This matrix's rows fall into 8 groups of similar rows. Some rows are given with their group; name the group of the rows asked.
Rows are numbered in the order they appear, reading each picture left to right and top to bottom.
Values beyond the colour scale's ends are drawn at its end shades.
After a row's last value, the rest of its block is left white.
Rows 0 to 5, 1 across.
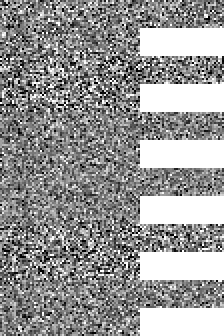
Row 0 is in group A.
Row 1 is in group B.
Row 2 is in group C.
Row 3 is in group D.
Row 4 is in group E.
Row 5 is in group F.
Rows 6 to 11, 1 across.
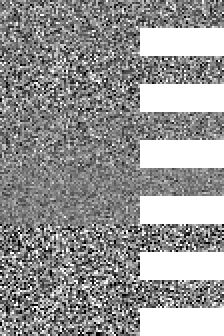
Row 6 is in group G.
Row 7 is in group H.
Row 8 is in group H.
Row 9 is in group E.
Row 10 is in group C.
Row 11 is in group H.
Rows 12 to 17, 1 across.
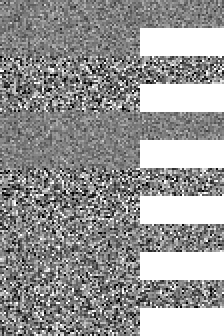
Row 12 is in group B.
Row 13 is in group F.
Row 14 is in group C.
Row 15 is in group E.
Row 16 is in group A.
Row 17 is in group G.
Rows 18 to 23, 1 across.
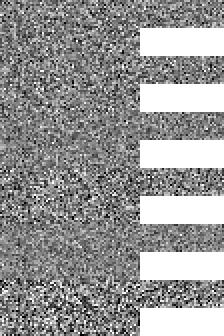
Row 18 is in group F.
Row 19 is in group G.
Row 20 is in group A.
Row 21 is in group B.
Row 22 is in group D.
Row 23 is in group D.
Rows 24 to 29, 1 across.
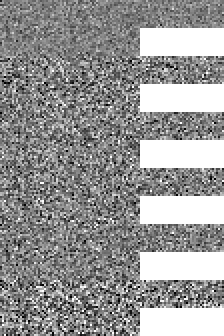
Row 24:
H
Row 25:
E
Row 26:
D
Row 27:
G
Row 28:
H
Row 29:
D
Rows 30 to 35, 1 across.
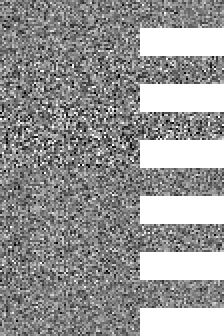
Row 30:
E
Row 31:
G
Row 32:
H
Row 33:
B
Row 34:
B
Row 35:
H
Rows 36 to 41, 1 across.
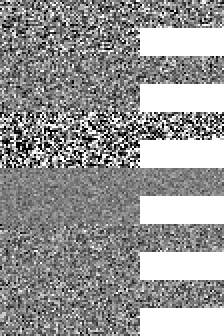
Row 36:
E
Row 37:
G
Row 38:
F
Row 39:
F
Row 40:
H
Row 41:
A
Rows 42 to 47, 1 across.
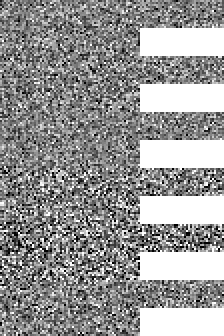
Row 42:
D
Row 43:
F
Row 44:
A
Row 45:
A
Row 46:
C
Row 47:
H
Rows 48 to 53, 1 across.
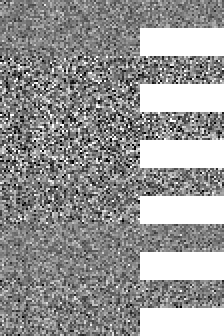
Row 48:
B
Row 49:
H
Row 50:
B
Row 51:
F
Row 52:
D
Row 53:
D
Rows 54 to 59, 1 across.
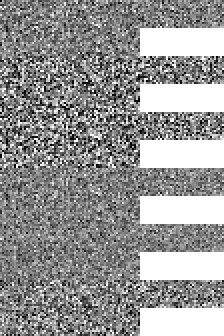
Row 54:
H
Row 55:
G
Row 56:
H
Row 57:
H
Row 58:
F
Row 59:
D
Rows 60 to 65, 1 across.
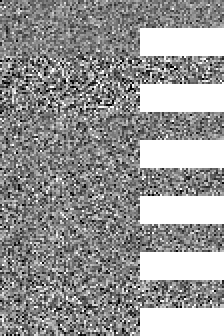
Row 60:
H
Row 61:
E
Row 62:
H
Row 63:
C
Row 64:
B
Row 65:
D
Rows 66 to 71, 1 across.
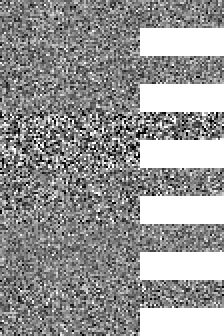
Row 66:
B
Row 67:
H
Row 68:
G
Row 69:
H
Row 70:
A
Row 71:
C
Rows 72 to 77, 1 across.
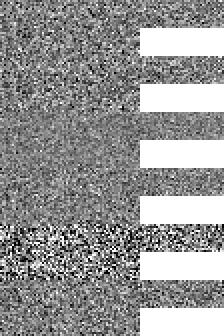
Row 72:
F
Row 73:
F
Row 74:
H
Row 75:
H
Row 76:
B
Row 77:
C
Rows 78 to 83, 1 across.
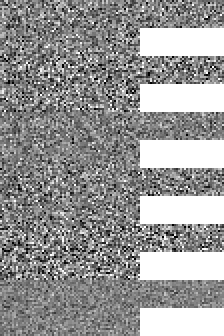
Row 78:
A
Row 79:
A
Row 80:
G
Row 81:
C
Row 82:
E
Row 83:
E
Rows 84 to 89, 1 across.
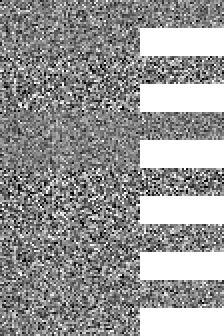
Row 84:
H
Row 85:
F
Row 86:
C
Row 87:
C
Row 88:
F
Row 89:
E
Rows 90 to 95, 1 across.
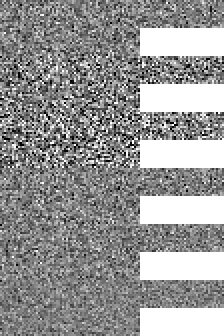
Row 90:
G
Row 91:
C
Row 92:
E
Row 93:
G
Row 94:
H
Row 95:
C
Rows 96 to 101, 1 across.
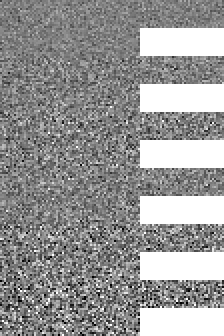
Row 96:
C
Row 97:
E
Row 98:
A
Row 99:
A
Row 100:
F
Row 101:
C
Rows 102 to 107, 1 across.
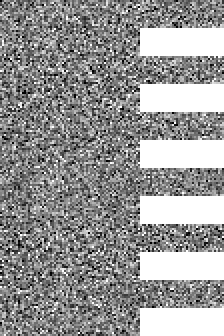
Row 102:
D
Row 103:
F
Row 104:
E
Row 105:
B
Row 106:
C
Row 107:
H
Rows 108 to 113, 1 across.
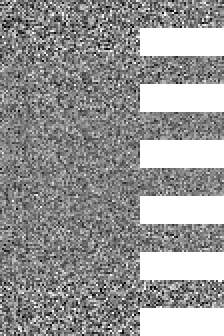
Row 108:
E
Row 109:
D
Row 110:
D
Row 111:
H
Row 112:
E
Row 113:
F
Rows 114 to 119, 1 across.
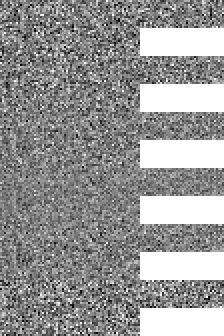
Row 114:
G
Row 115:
H
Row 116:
F
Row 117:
F
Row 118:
F
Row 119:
A
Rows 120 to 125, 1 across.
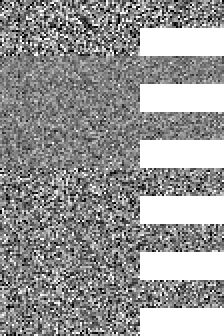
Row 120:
D
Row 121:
D
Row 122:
F
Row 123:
H
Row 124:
G
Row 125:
A
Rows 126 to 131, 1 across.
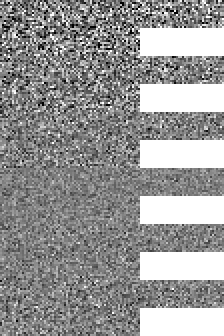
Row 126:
E
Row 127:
E
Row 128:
A
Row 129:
E
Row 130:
A
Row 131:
H
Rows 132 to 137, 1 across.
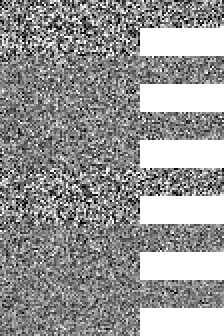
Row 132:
D
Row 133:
A
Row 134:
C
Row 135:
D
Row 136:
H
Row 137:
E
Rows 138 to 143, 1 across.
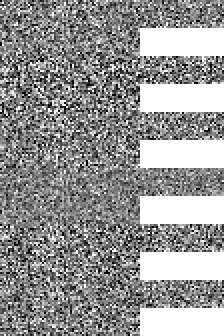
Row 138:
H
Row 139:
G
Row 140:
A
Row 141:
H
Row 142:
B
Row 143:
B
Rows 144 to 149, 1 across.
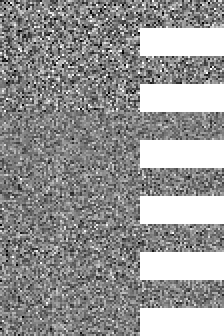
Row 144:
F
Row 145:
A
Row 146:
G
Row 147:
C
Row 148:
H
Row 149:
C
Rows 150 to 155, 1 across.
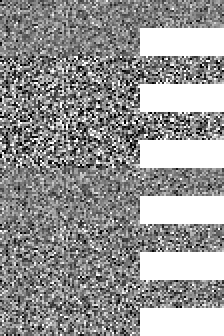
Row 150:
H
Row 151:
H
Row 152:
H
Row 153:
D
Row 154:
H
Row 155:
D
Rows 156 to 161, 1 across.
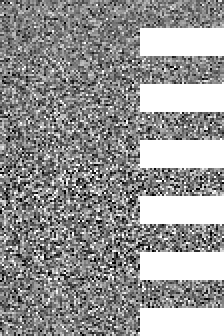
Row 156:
F
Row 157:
E
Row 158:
A
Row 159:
H
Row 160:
G
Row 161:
C
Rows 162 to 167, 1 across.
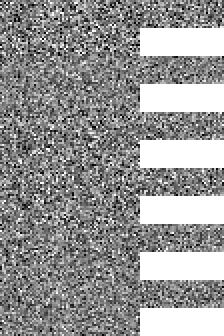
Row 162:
B
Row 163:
D
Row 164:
F
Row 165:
G
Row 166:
H
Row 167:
C
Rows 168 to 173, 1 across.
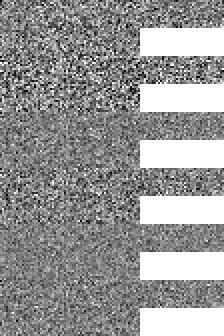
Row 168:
D
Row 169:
H
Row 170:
H
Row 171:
H
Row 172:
A
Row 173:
H
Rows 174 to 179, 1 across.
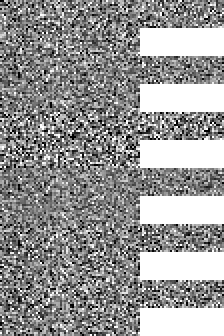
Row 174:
A
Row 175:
C
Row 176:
A
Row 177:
C
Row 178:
C
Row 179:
C
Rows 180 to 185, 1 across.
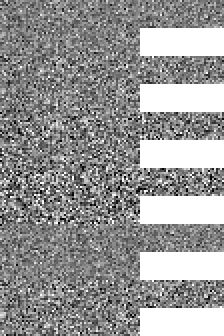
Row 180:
A
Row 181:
A
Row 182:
C
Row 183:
G
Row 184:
H
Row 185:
A
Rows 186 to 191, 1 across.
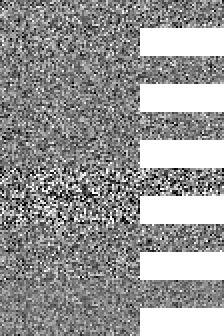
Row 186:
D
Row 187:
G
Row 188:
E
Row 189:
D
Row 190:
A
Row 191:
D
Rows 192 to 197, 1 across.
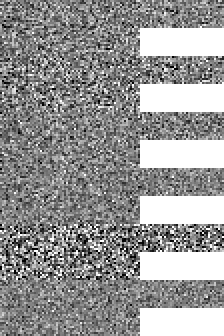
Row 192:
E
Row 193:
E
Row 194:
C
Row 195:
H
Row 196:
H
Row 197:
A
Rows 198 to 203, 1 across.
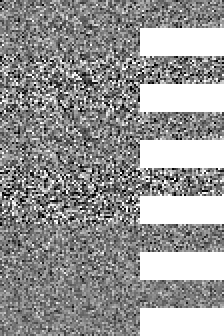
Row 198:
D
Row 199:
D
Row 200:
D
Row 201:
E
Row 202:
C
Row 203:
G
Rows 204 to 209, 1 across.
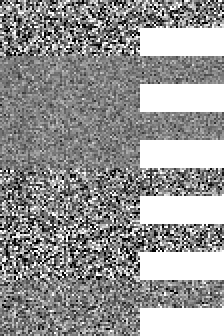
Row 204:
F
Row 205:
C
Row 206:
B
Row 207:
B
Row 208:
H
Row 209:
E
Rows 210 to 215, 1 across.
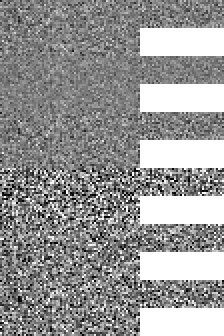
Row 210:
C
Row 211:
C
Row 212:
C
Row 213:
E
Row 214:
F
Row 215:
C
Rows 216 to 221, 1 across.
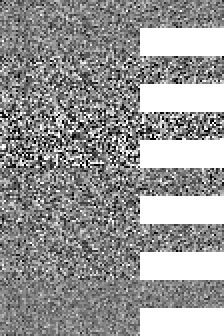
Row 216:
D
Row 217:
D
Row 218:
A
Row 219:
G
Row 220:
D
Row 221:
A
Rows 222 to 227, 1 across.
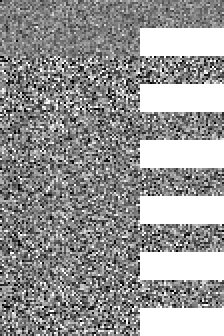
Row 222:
H
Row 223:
A
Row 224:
B
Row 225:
C
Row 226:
C
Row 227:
E
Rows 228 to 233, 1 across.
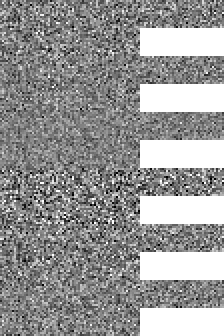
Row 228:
G
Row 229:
A
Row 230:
D
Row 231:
G
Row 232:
F
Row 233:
D
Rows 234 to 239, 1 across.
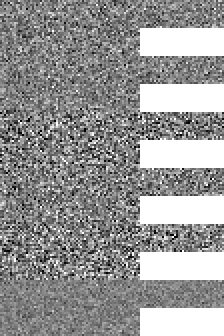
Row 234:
F
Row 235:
A
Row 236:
C
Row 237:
A
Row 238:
E
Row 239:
F
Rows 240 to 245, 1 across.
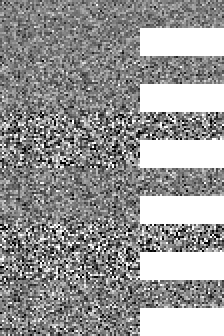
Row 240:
F
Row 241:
D
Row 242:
G
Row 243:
G
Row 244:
A
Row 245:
B
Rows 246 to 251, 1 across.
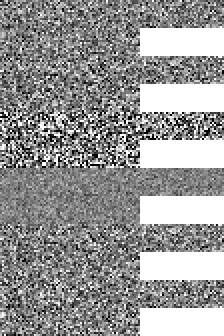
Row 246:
A
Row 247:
F
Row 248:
A
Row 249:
D
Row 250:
F
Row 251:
A
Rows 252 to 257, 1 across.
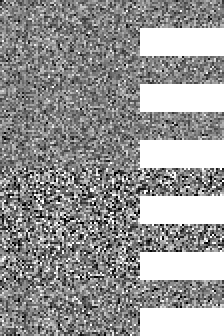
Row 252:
D
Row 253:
A
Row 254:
E
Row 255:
G
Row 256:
A
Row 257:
D
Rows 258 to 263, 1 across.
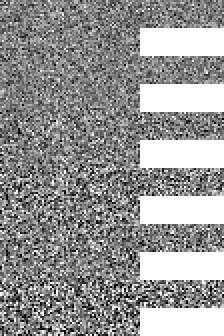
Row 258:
B
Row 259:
A
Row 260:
C
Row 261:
H
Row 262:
H
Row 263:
G
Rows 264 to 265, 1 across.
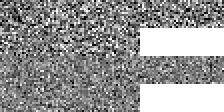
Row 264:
C
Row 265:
G
